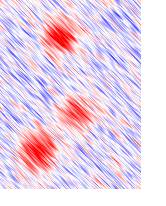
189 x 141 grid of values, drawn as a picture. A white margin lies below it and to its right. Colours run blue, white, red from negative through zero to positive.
The halves do not mirror each other. No row or column stands out. Three bumps rise from the field. No overall slope runs across the table.
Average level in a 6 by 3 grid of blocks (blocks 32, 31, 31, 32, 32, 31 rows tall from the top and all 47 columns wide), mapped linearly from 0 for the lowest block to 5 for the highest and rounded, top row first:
1 3 0
1 5 0
0 1 0
0 5 1
5 3 0
3 1 1
